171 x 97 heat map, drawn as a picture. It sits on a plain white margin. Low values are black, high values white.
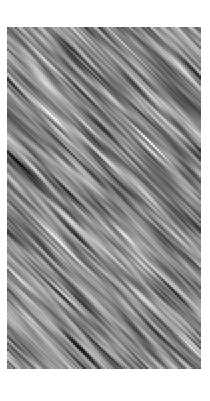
Slope: none. Odd rows or columns: none. Grain: diagonal, down to the right. Mirror symmetry: none. Average level on the scale: 50%. Histogram: bell-shaped.
